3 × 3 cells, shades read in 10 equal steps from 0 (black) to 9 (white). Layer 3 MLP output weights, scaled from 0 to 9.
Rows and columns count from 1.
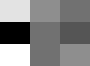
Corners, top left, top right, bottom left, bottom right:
8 4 9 5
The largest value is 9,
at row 3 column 1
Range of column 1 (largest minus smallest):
9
